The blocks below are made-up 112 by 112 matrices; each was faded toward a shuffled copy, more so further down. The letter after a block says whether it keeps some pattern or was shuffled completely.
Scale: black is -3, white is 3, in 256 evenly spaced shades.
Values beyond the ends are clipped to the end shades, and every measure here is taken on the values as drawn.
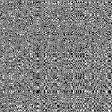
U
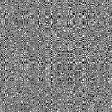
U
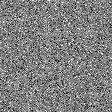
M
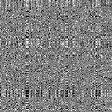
U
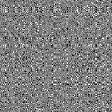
U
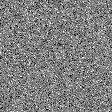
M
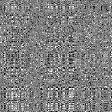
U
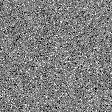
M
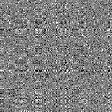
U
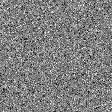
M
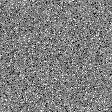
M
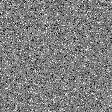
M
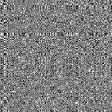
U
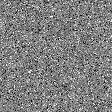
M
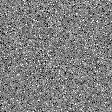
M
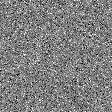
M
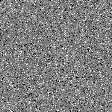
M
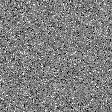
M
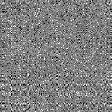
U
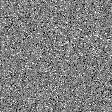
M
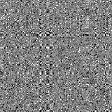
U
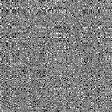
U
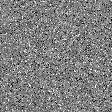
M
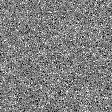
M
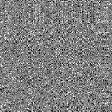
U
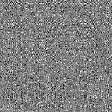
U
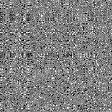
U
